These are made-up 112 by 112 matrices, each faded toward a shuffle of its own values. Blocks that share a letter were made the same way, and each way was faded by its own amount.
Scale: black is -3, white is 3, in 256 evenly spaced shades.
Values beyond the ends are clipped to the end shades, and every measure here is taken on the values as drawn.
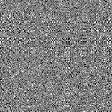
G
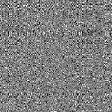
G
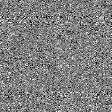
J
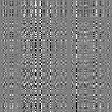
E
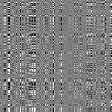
E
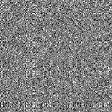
G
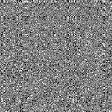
G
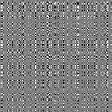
E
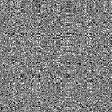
G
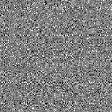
G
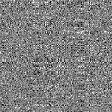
G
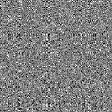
G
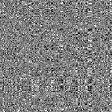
G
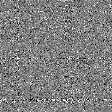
J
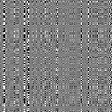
E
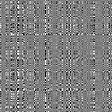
E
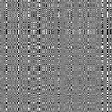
E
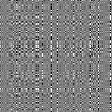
E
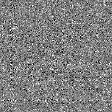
J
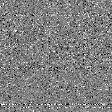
J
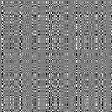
E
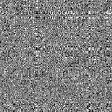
G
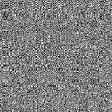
G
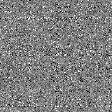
J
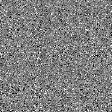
J
